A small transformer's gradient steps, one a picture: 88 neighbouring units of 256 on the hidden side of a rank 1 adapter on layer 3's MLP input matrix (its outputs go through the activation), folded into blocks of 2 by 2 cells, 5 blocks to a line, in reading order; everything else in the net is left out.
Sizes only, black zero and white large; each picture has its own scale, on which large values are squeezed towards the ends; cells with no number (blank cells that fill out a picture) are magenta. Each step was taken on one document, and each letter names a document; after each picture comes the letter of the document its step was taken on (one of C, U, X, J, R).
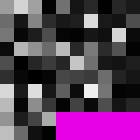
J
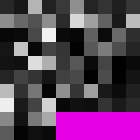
J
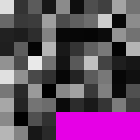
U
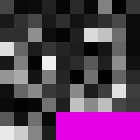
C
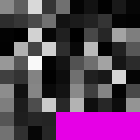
U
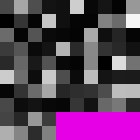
C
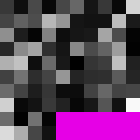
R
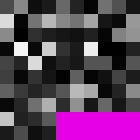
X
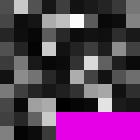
U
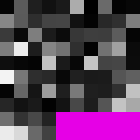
C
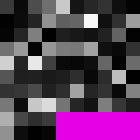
X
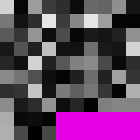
U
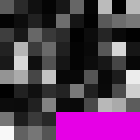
C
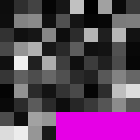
C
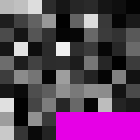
J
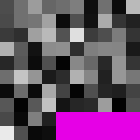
R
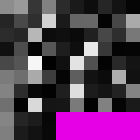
X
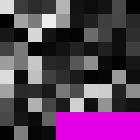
X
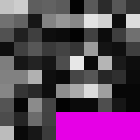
U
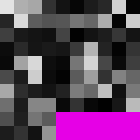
U
